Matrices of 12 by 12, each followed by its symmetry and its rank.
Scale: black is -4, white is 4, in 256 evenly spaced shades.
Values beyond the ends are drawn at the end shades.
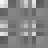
symmetric, rank one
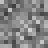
symmetric, full rank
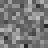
symmetric, full rank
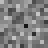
symmetric, full rank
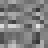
neither, rank two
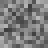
symmetric, full rank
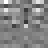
neither, rank two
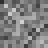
symmetric, full rank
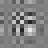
symmetric, rank one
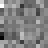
neither, rank two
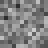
symmetric, full rank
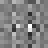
neither, rank two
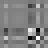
symmetric, rank one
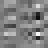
neither, rank two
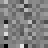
neither, rank two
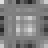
symmetric, rank one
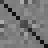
symmetric, full rank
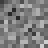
symmetric, full rank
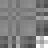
symmetric, rank one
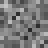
symmetric, full rank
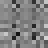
neither, rank two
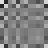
symmetric, rank one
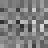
neither, rank two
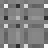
symmetric, rank one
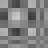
symmetric, rank one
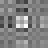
symmetric, rank one
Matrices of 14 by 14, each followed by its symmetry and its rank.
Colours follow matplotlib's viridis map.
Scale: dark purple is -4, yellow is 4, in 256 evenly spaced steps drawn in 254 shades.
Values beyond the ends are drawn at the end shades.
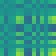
symmetric, rank one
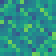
symmetric, full rank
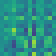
neither, rank two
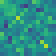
symmetric, full rank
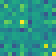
symmetric, rank three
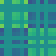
symmetric, rank one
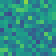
neither, full rank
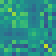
symmetric, rank three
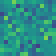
antisymmetric, full rank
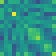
symmetric, rank three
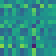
neither, rank two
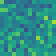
neither, full rank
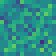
symmetric, full rank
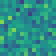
antisymmetric, full rank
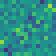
antisymmetric, full rank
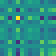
symmetric, rank one
